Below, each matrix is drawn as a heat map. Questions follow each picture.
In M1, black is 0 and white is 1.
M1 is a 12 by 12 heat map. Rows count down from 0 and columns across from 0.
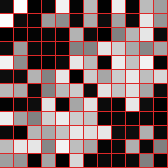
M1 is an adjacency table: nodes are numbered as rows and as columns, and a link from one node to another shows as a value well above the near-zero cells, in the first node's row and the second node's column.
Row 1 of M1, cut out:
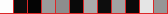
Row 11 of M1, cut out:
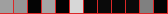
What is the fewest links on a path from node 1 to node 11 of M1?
1
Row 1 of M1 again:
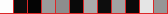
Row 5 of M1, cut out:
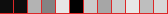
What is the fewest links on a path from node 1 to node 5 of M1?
2
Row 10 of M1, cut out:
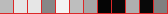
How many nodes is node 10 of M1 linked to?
9
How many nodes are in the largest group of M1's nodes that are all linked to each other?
5
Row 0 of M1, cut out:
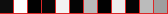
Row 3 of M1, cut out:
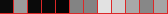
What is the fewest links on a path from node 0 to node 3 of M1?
2
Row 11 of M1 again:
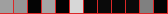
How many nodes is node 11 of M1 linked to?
5
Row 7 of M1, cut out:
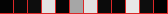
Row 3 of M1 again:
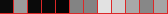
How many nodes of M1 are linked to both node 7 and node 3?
3
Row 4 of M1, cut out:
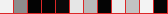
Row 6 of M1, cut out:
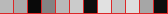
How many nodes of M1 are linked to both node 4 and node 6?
6
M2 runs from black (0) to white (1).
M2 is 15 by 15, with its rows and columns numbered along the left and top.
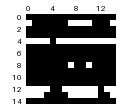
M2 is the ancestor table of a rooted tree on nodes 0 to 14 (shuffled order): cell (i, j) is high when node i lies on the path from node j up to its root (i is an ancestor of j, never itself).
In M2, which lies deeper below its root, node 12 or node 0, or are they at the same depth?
node 0
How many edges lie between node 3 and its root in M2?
2
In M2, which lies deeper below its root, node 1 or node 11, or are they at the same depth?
the same depth
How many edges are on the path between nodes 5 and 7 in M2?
6
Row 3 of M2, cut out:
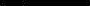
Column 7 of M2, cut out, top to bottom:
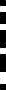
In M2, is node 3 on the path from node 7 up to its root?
no
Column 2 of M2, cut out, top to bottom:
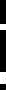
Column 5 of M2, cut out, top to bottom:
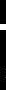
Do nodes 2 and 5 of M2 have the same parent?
no
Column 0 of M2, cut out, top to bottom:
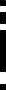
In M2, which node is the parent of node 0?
1
